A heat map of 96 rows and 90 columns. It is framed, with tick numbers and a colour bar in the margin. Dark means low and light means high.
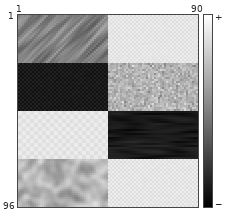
It is made of 4 by 2 panels. Panel 1,1: middling, slanting up to the right. Panel 1,2: very high, checkered, faint in contrast. Panel 2,1: very low, checkered, faint in contrast. Panel 2,2: high, fine-grained. Panel 3,1: very high, checkered, faint in contrast. Panel 3,2: very low, streaked across, faint in contrast. Panel 4,1: high, blotchy. Panel 4,2: very high, checkered, faint in contrast.
